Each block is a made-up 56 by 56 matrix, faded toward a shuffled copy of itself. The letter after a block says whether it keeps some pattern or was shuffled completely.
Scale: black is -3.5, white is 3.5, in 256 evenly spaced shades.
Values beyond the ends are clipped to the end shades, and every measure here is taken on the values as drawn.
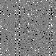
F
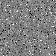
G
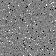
G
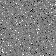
G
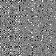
F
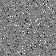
G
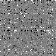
F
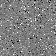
G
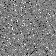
G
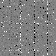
F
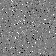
G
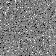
G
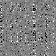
F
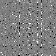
F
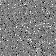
G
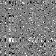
F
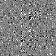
F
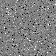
G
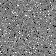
G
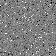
G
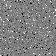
G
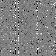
F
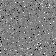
G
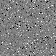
G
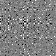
F
